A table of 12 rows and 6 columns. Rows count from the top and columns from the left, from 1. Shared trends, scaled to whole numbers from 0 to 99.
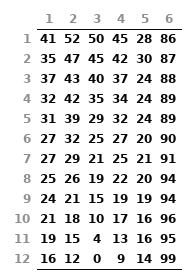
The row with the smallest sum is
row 12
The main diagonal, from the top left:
41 47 40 34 24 90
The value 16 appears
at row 10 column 5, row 11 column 5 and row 12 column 1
